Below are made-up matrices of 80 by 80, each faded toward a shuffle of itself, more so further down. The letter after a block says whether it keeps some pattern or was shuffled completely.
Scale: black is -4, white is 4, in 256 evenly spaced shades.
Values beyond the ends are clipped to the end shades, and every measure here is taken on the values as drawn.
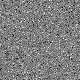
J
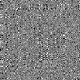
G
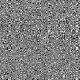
G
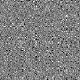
G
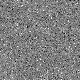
J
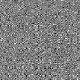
G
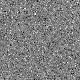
J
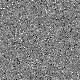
J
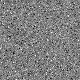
J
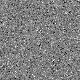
J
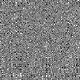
G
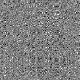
G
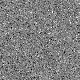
J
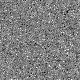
J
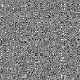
G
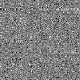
G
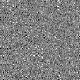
G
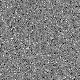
J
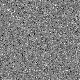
J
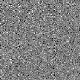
G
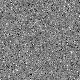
J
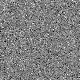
J
